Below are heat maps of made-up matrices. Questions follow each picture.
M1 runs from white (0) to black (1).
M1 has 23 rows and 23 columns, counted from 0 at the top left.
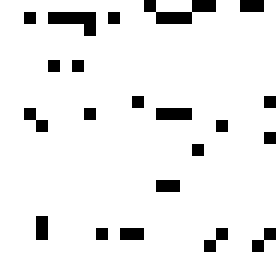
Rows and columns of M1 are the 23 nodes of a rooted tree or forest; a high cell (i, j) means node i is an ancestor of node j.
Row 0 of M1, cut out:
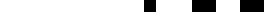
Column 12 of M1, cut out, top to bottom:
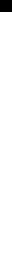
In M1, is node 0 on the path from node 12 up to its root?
yes
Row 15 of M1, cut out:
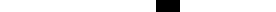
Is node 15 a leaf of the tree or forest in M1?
no
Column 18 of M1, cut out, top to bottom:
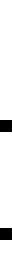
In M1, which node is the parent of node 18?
10
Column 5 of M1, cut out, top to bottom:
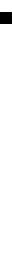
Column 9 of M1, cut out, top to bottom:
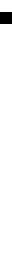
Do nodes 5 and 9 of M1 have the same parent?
yes
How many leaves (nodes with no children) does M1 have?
10
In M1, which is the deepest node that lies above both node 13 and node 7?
9
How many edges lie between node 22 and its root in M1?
3
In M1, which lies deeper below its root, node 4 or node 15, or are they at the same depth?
the same depth
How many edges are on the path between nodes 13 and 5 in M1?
4
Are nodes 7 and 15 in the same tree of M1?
yes
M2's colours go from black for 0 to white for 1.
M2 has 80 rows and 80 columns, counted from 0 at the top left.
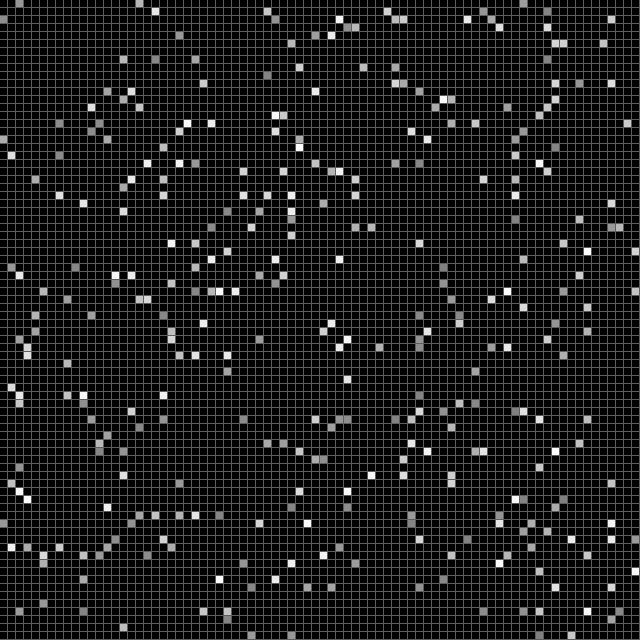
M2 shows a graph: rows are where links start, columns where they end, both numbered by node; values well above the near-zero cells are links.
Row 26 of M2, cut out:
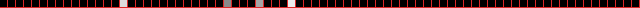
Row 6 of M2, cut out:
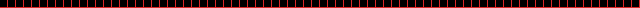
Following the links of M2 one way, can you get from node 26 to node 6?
no
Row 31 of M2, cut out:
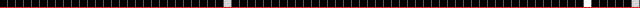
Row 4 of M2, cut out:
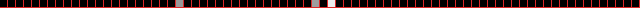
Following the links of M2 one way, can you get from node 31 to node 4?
yes
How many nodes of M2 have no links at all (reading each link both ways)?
2
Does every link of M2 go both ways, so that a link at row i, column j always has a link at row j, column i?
yes
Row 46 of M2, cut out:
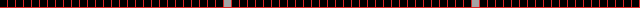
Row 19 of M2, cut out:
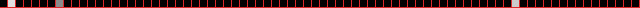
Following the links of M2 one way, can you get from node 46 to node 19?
yes
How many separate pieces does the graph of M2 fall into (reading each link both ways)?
3
